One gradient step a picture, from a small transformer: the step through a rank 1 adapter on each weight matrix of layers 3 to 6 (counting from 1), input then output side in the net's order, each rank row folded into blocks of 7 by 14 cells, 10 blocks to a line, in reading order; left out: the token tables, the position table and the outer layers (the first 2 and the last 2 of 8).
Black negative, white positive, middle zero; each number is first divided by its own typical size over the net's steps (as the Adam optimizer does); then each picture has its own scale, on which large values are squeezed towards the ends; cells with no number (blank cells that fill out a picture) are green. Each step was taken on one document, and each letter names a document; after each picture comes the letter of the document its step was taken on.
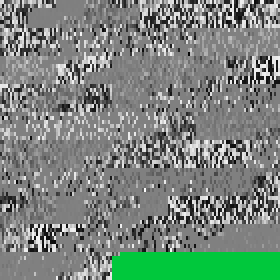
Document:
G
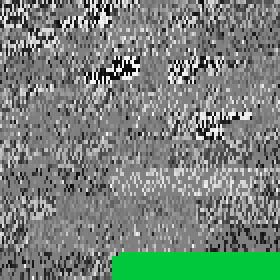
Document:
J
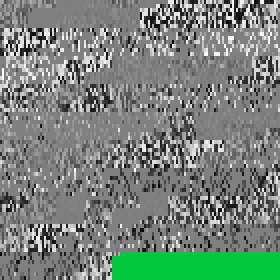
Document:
G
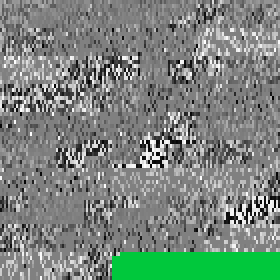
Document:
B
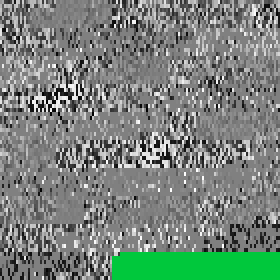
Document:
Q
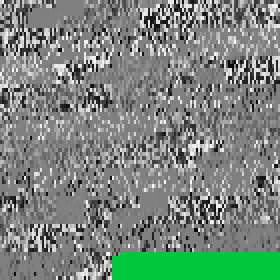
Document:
G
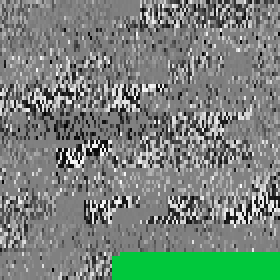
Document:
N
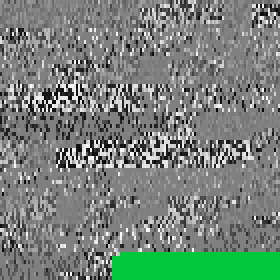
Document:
Q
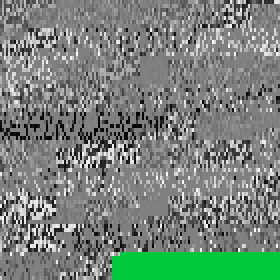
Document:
J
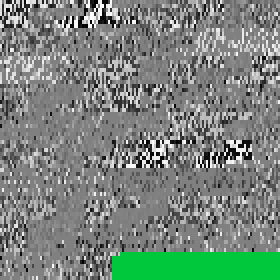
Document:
J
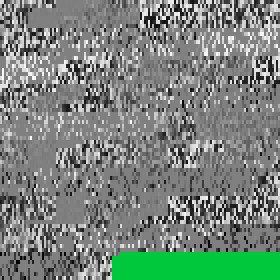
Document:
G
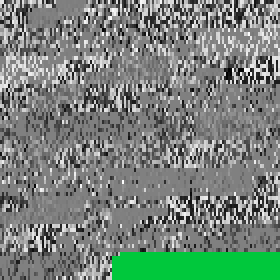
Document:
G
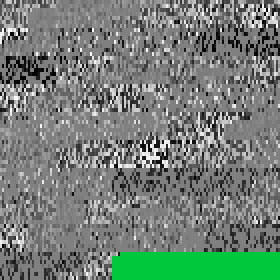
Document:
Q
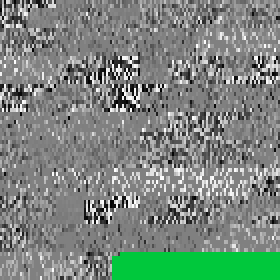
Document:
B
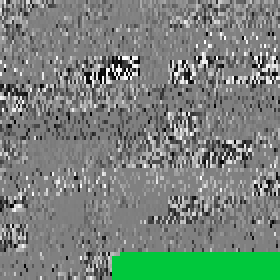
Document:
B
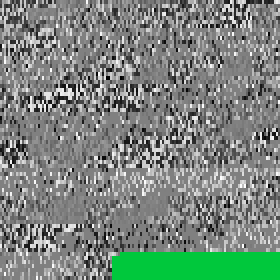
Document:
J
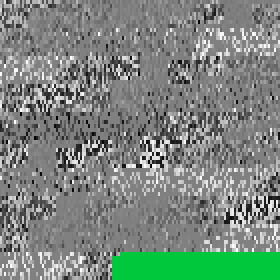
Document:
B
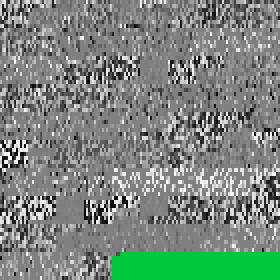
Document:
N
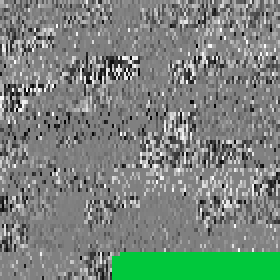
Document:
B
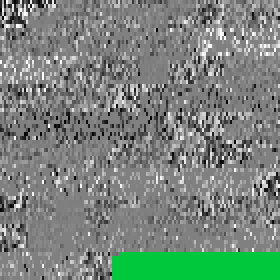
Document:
B
